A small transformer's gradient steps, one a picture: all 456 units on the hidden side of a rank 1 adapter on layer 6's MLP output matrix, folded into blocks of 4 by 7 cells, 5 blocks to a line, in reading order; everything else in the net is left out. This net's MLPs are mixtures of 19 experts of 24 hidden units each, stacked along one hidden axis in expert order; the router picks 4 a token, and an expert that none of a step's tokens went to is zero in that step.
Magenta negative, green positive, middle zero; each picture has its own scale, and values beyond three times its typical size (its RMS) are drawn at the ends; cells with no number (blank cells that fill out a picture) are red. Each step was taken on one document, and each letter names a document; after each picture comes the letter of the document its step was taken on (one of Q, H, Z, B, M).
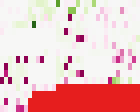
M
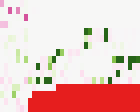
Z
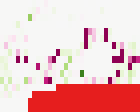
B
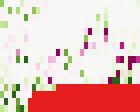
B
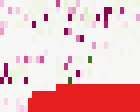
M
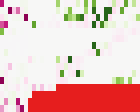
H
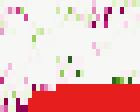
H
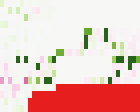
Z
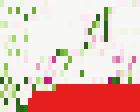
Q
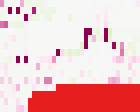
Q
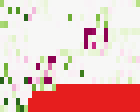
Q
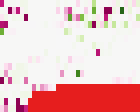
H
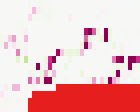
Q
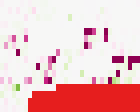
B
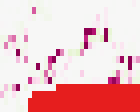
Q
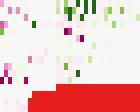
M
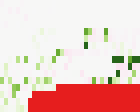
Z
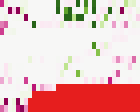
H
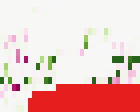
Z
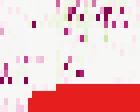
M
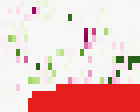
B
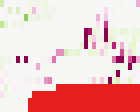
B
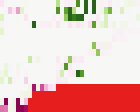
H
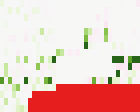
Z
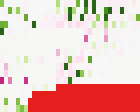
M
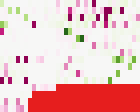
M
